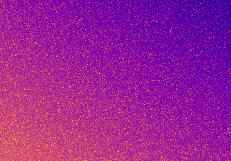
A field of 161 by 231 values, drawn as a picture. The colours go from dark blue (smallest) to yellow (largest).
The ninth with the highest average is the bottom left. The top right is the ninth with the lowest average. No row or column stands out. The halves do not mirror each other. The texture is fine-grained noise. No regular stripes run through it. The field climbs toward the bottom left.
